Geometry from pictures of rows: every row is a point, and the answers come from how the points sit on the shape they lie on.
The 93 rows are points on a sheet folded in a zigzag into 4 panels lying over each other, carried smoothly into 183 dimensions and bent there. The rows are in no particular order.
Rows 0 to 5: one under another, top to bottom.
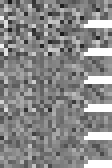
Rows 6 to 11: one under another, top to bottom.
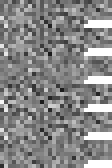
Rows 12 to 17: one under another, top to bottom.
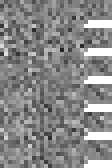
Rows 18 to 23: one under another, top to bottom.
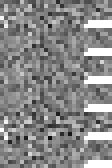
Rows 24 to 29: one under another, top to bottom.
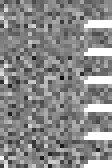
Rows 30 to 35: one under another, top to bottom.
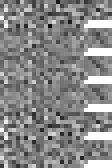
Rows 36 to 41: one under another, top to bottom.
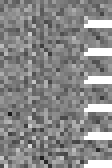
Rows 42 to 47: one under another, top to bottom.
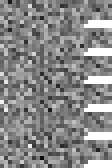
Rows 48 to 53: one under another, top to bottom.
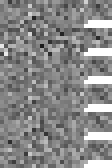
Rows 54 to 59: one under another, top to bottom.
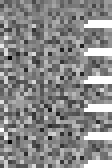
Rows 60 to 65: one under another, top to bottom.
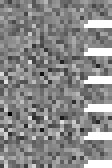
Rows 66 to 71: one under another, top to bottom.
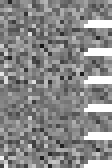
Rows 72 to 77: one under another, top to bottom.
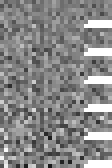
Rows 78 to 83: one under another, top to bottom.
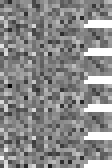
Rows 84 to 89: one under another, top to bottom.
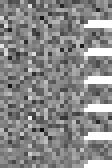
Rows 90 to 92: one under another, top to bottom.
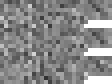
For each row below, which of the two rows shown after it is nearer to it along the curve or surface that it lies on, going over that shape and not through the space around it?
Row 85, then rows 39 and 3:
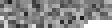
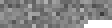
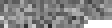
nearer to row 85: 39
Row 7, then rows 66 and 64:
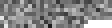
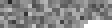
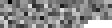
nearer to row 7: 64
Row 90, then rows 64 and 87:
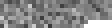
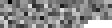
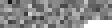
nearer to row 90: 64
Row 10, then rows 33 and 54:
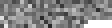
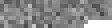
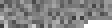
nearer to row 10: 33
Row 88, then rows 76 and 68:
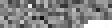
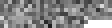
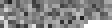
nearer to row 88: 76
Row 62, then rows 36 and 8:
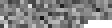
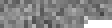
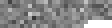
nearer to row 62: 36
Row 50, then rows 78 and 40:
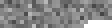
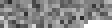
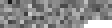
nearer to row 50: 78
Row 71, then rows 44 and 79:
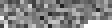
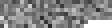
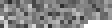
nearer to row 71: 44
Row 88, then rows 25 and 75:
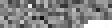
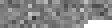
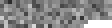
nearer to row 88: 75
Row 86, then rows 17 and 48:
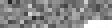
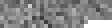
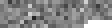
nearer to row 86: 48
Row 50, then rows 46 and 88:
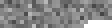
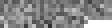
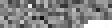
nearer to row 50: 46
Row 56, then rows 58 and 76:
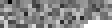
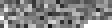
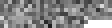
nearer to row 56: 58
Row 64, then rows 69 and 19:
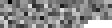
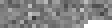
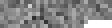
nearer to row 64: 19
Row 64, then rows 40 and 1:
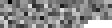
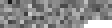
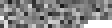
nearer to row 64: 1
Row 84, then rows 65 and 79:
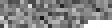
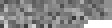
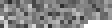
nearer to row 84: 79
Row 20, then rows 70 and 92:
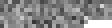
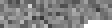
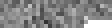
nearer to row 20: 92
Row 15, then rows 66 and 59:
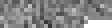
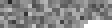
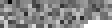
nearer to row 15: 59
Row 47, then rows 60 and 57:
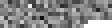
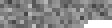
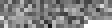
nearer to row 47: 57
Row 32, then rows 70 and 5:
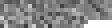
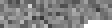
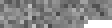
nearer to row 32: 70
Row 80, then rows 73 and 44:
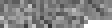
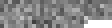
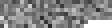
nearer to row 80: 73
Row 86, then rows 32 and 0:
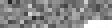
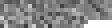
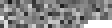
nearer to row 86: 32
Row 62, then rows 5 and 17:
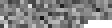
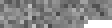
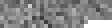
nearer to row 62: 17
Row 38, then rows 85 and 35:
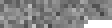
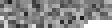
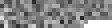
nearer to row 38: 85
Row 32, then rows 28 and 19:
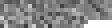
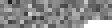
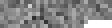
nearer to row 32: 19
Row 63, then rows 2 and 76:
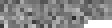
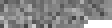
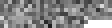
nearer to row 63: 2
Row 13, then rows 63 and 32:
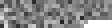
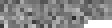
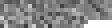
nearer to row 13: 63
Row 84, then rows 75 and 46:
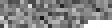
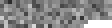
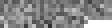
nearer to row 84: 46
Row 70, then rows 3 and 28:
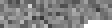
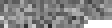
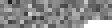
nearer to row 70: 3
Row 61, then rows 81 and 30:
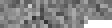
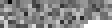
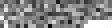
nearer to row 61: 81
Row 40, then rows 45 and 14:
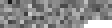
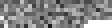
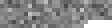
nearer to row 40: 14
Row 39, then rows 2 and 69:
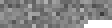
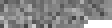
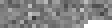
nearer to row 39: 69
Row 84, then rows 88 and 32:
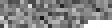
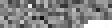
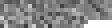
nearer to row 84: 88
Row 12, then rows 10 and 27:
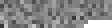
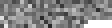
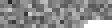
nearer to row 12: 27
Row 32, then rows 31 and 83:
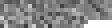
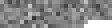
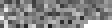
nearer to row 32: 83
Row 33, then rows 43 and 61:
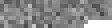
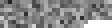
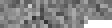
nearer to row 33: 61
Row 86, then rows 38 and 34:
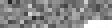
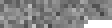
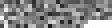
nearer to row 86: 38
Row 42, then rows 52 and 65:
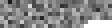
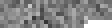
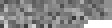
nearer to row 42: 52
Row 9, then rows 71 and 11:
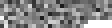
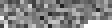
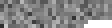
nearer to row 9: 71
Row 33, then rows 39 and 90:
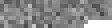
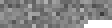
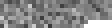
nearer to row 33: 90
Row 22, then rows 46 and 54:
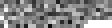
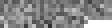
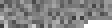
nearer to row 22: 46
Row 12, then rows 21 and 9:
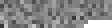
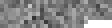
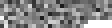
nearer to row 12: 21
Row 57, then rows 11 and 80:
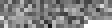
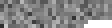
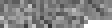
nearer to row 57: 80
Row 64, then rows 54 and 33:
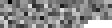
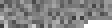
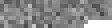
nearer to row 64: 33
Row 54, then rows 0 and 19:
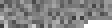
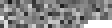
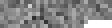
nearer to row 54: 19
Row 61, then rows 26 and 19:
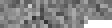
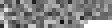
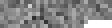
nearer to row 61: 19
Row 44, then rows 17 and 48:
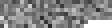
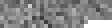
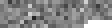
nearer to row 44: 17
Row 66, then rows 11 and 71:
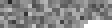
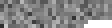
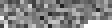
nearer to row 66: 11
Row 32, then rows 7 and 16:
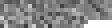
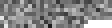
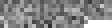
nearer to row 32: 16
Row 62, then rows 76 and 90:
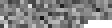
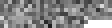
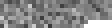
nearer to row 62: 76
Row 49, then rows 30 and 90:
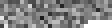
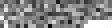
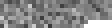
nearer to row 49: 30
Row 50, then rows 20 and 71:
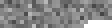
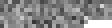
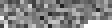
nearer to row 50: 20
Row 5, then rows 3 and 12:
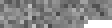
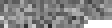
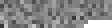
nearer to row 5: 3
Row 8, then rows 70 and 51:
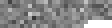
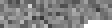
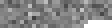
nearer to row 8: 51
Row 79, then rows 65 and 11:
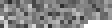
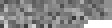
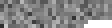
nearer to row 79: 65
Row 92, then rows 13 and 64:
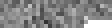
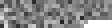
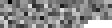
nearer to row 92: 64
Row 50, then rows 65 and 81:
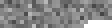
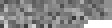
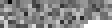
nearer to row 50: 81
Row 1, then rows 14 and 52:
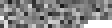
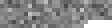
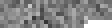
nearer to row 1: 52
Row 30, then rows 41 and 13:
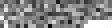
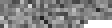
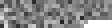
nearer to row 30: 41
